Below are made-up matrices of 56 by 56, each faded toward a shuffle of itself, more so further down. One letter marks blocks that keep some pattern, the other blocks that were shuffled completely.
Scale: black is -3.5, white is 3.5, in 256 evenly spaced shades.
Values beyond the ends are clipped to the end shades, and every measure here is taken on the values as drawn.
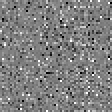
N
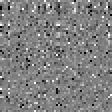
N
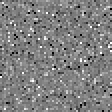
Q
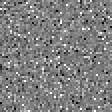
Q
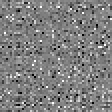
N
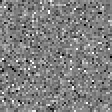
Q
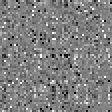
N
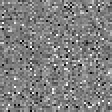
N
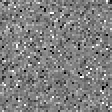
Q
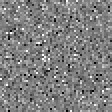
Q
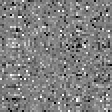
N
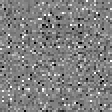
N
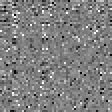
N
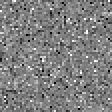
Q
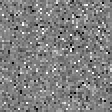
Q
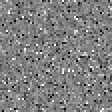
Q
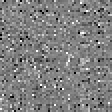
N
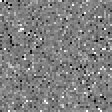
Q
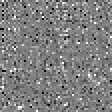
N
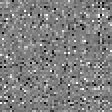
N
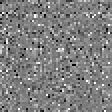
N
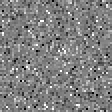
Q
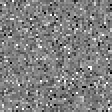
Q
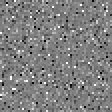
Q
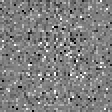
N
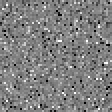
Q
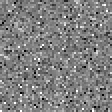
Q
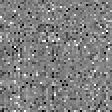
N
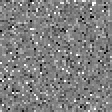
Q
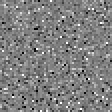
Q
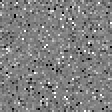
Q
